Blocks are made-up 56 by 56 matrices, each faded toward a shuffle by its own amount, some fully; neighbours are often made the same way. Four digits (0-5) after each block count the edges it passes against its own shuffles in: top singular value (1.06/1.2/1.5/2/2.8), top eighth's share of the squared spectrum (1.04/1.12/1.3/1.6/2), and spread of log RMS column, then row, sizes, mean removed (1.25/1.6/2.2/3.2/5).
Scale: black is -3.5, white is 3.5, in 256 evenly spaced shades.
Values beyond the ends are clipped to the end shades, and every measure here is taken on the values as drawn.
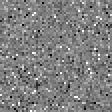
0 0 0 0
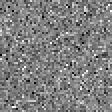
0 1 0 0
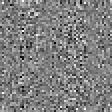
3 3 3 1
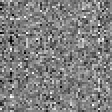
3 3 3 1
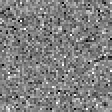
0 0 0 0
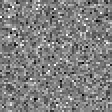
2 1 0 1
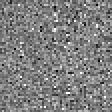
2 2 2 0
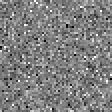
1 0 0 0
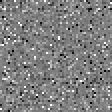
1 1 0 0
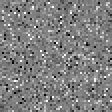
0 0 0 0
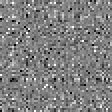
4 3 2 2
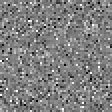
2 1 0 0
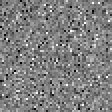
2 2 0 0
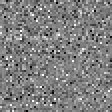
3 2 0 1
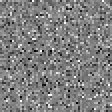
3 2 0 0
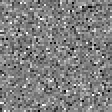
1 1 0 0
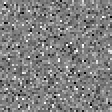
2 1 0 0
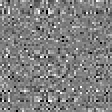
4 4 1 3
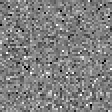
2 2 0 0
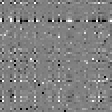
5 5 2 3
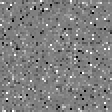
1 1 0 0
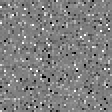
1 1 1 0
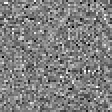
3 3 1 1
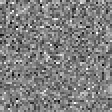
3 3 1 1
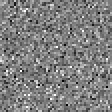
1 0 0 0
